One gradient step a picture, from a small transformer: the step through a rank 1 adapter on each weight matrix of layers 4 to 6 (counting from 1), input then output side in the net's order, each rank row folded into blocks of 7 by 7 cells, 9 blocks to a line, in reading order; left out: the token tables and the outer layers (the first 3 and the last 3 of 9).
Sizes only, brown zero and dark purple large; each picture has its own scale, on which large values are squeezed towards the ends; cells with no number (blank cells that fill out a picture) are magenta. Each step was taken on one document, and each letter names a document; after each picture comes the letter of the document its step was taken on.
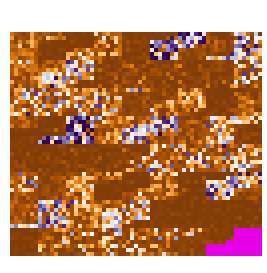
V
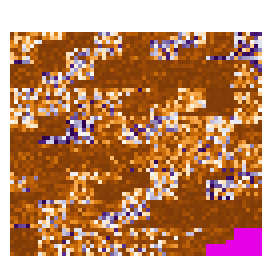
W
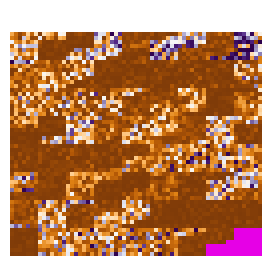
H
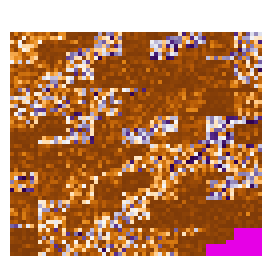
H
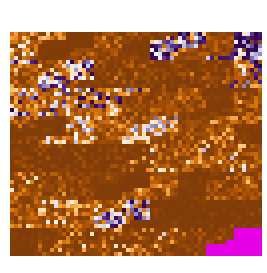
V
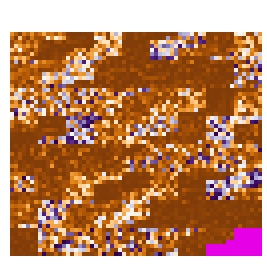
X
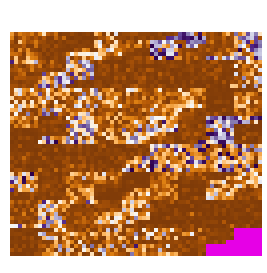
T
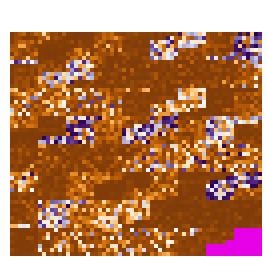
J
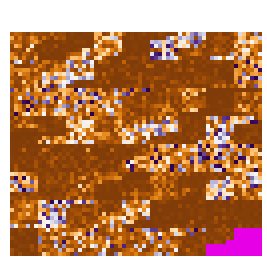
X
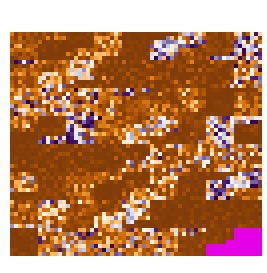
X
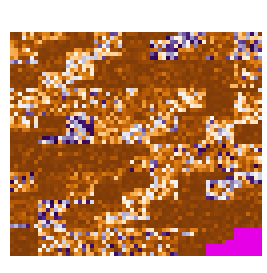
T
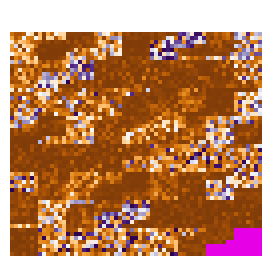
H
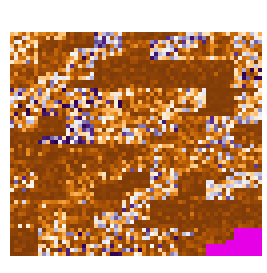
T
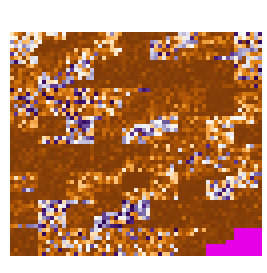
H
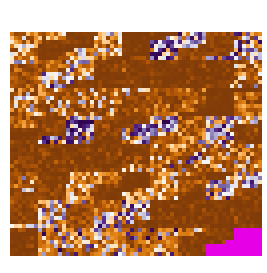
H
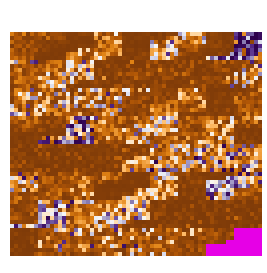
V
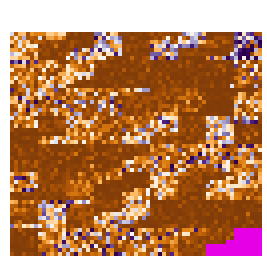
H
